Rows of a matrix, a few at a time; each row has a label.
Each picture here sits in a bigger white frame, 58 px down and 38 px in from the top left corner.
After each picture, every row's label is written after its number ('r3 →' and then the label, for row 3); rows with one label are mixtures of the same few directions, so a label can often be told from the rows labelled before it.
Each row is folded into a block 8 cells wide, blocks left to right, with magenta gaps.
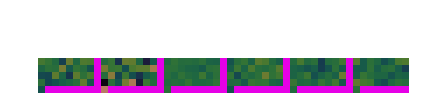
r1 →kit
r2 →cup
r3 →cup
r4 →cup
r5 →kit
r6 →cup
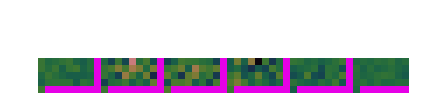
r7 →cup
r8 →kit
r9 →kit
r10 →kit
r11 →kit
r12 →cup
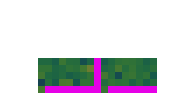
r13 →cup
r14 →kit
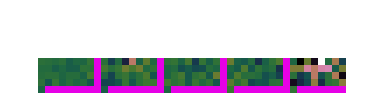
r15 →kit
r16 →kit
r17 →kit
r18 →cup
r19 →kit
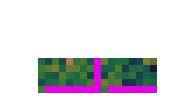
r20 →kit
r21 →cup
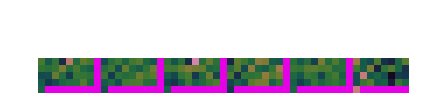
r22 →kit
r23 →cup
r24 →kit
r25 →cup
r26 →kit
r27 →cup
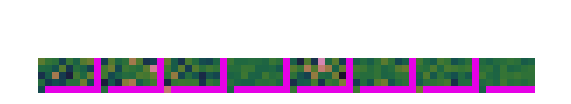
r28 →kit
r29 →cup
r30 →cup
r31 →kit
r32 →kit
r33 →cup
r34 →cup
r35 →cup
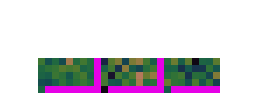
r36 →kit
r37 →cup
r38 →kit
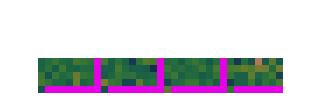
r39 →cup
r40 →cup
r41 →cup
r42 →kit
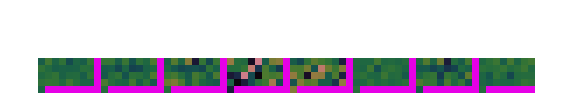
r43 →kit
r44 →kit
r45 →kit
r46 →kit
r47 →kit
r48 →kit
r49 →kit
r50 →kit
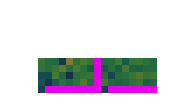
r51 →kit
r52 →cup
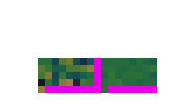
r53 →cup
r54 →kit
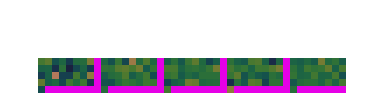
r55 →kit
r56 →kit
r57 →cup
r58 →cup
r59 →kit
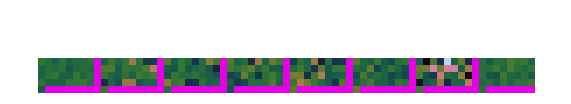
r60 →kit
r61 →cup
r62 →cup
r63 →kit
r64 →kit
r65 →cup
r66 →kit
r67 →kit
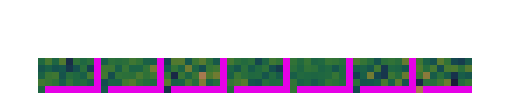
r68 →kit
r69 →cup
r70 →cup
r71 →cup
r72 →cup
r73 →kit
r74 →cup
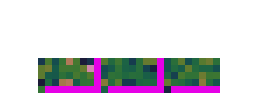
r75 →cup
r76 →cup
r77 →cup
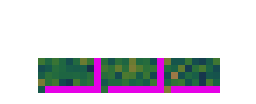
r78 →cup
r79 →kit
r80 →cup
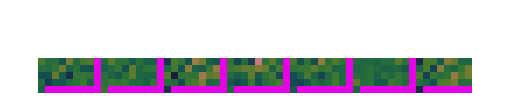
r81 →kit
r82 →kit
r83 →cup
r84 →kit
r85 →kit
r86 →cup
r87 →cup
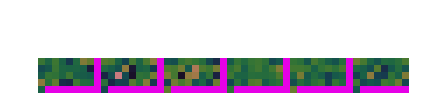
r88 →cup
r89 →kit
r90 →kit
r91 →cup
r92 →cup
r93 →kit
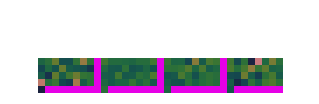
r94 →cup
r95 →kit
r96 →kit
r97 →kit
